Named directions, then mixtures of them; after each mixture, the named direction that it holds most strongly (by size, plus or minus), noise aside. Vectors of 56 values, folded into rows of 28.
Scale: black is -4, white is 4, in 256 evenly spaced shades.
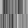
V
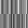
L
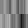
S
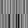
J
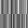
L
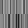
J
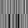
J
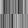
V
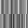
L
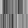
V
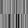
J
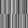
L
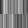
V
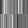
V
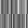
L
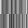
L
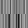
J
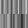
L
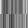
V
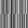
L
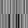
J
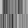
V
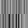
J
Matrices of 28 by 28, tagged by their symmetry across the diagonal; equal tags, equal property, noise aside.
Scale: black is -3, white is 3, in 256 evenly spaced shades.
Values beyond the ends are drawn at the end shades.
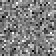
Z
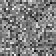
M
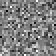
Z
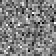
M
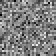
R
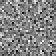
R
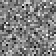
Z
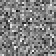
M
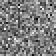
M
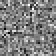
Z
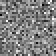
M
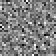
Z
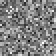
R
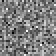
M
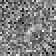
R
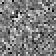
R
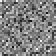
R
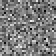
M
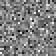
Z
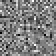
Z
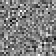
Z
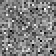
R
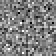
Z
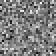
Z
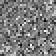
R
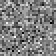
M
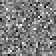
M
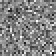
R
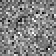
R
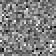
M
